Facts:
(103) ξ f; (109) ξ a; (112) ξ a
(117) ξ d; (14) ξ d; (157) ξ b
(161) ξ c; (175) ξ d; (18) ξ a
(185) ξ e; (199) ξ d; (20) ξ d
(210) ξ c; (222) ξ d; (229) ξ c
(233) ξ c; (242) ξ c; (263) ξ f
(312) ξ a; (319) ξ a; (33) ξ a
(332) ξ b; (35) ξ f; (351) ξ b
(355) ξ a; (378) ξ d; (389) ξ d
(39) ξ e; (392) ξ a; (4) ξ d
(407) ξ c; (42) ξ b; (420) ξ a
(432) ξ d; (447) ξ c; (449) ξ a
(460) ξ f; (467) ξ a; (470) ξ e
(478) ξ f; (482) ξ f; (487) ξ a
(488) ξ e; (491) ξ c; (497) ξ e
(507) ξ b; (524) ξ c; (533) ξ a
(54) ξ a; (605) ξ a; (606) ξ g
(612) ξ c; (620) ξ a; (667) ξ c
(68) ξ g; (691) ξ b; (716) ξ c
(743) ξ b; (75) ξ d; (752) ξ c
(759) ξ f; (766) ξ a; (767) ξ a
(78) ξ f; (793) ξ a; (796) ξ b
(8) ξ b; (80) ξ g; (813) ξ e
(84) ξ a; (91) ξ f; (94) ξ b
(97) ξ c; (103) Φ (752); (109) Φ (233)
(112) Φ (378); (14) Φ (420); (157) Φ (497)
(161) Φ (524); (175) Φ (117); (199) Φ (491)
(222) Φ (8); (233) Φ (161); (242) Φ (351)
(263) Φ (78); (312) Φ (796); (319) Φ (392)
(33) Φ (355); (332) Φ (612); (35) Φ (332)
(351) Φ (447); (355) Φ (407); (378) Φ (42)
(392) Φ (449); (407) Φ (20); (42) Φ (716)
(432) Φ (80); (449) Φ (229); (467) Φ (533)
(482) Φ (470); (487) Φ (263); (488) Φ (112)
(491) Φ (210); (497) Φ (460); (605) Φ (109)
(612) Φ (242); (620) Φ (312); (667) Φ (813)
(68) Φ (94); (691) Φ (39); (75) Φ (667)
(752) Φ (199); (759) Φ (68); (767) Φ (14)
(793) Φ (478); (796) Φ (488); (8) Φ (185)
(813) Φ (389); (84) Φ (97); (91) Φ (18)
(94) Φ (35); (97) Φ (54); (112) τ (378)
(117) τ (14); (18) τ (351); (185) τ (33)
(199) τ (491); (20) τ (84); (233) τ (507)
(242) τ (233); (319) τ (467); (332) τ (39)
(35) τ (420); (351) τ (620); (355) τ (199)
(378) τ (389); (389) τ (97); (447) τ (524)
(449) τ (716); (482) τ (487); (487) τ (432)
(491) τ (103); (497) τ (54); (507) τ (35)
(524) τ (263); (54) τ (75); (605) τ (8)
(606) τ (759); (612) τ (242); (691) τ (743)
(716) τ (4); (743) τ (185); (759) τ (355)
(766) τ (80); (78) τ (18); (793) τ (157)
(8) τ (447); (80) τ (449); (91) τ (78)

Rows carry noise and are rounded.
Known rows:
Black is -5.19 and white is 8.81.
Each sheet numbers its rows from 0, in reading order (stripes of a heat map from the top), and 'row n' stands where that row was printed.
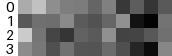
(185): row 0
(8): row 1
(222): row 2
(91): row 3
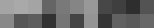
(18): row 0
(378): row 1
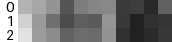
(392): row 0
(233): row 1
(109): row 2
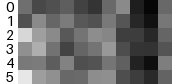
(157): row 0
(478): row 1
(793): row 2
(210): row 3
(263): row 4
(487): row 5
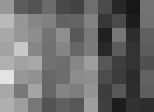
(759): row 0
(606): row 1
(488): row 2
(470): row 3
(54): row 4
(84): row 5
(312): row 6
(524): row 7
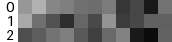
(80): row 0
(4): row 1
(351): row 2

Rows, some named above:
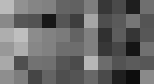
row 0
(606)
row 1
(389)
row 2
(185)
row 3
(80)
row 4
(117)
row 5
(103)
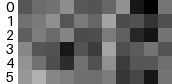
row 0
(8)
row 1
(716)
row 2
(78)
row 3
(389)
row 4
(14)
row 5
(80)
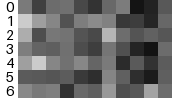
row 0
(691)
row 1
(319)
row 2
(117)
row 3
(35)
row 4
(470)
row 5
(460)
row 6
(20)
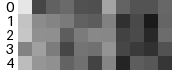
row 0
(175)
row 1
(68)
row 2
(767)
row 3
(229)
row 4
(39)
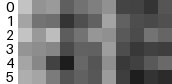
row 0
(766)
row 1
(667)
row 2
(355)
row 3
(447)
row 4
(199)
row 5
(524)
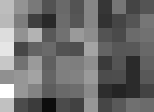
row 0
(813)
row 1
(432)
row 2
(33)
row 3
(175)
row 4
(620)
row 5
(420)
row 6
(605)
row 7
(75)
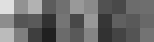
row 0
(33)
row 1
(378)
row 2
(432)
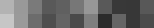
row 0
(97)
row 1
(497)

